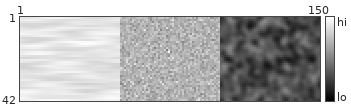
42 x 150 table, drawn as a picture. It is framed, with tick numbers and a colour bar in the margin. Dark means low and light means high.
It is made of 1 by 3 panels. Panel 1,1: very high, streaked across, faint in contrast. Panel 1,2: high, fine-grained. Panel 1,3: low, blotchy.
